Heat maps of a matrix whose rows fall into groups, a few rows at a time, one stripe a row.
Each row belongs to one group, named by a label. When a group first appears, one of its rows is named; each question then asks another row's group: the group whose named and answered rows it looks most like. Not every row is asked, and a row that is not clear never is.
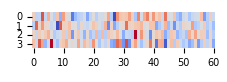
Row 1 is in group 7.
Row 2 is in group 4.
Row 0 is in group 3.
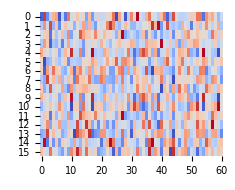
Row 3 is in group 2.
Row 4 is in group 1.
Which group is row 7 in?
4
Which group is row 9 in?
1
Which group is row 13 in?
4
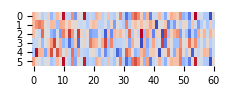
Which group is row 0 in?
1
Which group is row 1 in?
7
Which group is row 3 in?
2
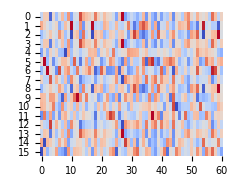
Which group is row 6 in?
4
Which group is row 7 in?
3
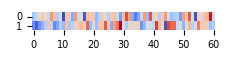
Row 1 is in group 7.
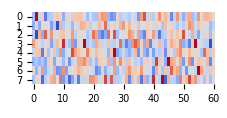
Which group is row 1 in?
7
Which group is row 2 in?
4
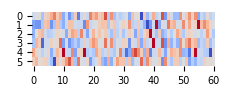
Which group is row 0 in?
2
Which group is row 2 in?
4
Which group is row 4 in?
1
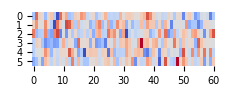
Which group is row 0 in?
7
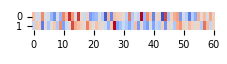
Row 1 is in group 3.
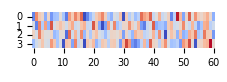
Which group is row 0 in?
4
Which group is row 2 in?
4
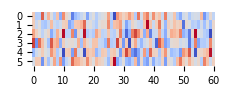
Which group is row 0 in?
3
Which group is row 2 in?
1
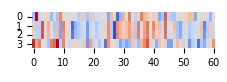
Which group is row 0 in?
7
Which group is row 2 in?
3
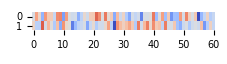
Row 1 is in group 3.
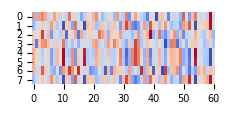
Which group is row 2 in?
4
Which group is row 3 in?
4
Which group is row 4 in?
1
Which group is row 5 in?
1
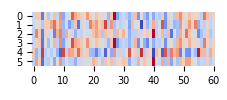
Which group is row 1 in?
2
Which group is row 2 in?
2
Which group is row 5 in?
2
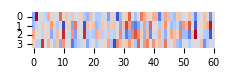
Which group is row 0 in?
7
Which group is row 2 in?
1
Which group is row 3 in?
3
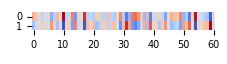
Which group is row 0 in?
1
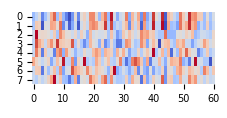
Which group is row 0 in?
2
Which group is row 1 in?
2
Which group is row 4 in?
2
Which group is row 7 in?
2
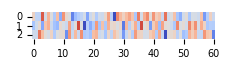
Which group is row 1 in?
4
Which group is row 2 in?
4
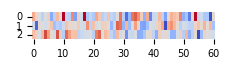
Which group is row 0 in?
1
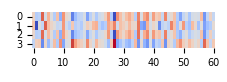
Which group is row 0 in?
3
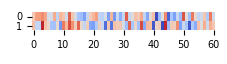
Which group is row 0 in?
7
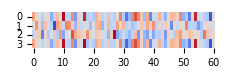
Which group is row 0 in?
1
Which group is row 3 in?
1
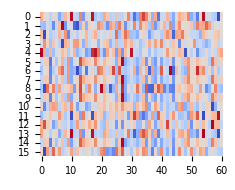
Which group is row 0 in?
1
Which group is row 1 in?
2
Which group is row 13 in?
1
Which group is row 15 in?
4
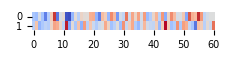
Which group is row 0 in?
2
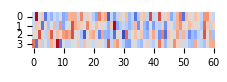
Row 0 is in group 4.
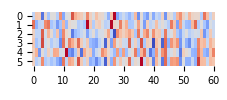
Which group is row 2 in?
3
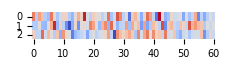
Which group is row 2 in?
3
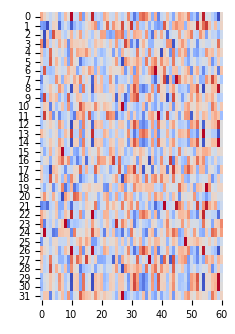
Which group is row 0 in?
1
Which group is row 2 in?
4
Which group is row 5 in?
3
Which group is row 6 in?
7
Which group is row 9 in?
7
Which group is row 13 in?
1
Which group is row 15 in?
2
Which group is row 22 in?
1
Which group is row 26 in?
1
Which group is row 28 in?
3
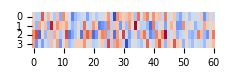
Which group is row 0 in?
3
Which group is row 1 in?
4
